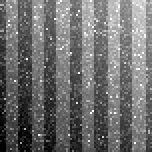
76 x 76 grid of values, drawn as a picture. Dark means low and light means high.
The ninth with the highest average is the top right. The ninth with the lowest average is the bottom left. Upright stripes repeat 6 times across the table. Values rise toward the top right. The values follow a bell shape.
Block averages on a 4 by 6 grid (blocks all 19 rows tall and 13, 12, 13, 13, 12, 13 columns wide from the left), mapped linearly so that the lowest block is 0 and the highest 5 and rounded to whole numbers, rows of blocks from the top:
3 3 4 4 5 5 / 2 2 3 3 4 4 / 1 1 2 2 3 3 / 0 1 1 1 2 2
